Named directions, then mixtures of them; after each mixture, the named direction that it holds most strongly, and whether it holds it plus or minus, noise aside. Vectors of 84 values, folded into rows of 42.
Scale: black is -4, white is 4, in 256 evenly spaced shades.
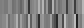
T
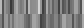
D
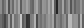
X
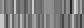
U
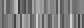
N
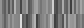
X, plus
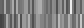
U, minus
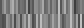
N, plus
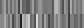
X, minus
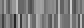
N, plus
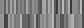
X, plus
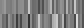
T, minus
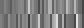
T, minus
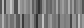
N, minus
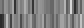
U, minus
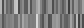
N, plus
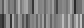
U, minus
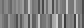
T, minus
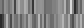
U, minus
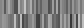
N, minus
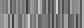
X, minus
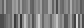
T, minus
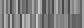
X, minus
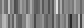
X, minus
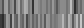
U, minus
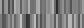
X, plus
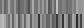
T, plus
